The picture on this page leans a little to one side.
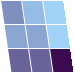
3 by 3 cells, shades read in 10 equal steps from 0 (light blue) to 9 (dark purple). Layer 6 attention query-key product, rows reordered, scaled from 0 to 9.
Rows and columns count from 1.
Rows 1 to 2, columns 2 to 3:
1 0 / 2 0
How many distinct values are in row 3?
2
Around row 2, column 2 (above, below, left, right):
1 5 2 0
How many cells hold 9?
1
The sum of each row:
4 4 19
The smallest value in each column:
2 1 0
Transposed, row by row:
3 2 5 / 1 2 5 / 0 0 9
